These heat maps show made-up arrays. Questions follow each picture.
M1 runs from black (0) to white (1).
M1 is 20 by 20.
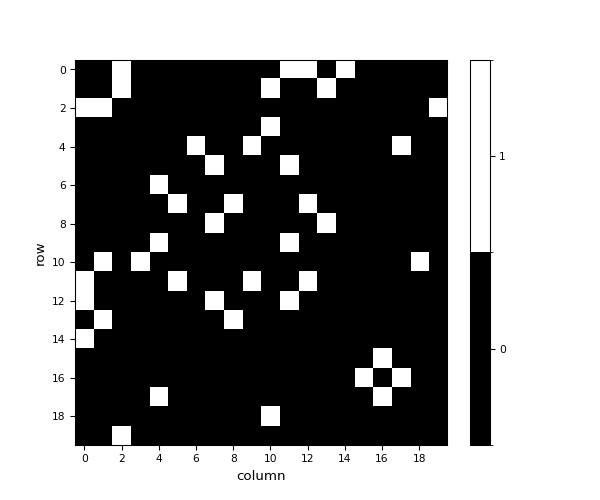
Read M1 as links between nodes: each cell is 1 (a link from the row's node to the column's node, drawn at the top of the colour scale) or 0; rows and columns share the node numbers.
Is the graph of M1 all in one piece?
yes
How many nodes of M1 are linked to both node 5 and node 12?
2
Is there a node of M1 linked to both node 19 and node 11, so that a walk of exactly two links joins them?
no
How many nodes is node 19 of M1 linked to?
1
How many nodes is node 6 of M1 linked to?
1
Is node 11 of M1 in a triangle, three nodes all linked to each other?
yes
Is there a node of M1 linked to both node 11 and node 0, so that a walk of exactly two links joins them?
yes
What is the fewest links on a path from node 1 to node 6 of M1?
6
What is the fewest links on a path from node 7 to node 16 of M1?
6
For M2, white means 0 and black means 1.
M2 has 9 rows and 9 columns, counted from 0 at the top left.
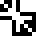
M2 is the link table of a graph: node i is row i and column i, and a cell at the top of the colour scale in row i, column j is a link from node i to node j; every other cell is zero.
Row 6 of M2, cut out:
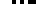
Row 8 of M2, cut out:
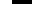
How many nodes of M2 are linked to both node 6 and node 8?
3
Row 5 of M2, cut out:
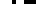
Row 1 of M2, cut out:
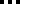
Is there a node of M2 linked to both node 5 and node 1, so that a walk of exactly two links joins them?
no
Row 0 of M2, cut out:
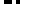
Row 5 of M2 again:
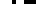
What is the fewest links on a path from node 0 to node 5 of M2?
3
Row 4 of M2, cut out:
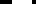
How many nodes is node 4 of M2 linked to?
4
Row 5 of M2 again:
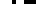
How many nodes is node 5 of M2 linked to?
4
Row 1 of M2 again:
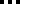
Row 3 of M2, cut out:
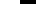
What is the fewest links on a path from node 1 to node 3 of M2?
3
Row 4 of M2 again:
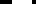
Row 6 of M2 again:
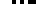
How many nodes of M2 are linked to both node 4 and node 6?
1
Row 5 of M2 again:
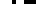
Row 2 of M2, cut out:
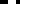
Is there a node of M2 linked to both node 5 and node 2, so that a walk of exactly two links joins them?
no
